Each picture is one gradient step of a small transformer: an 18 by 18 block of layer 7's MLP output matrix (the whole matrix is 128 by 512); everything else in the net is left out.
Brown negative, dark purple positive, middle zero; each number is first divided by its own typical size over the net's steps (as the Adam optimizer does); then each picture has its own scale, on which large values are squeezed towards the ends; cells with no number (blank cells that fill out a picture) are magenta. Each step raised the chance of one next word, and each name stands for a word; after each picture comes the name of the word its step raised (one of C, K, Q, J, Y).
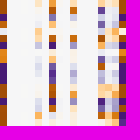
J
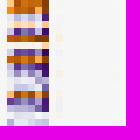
J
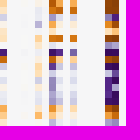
J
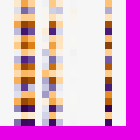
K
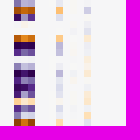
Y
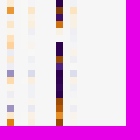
Y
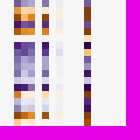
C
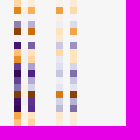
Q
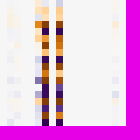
K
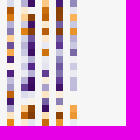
C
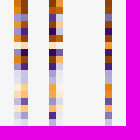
J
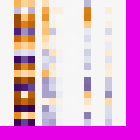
K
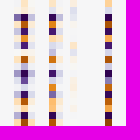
Y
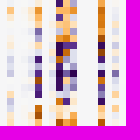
Y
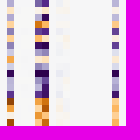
Y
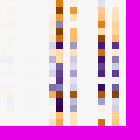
Q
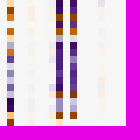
C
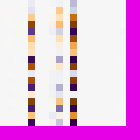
K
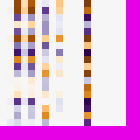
J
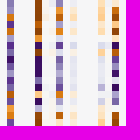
C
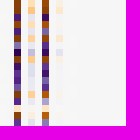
J
